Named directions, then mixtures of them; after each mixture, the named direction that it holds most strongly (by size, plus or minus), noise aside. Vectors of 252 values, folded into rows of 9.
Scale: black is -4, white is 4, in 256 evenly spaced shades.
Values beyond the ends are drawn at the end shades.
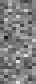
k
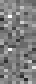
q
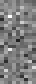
q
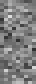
k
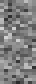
k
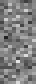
k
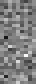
k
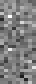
q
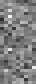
q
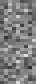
k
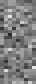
q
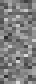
k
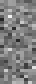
q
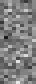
k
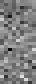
q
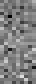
q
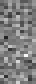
k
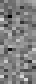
q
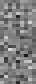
k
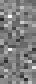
q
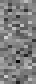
k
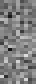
q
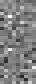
q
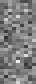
k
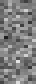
k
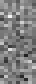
q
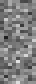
k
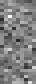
q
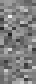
q
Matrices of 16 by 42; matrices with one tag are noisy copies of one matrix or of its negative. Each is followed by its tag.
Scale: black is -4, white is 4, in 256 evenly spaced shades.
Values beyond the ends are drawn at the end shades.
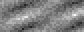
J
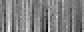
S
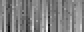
S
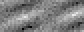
J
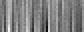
S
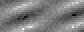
J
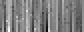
S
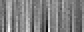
S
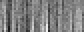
S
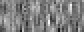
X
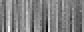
S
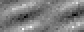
J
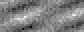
J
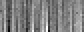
S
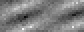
J
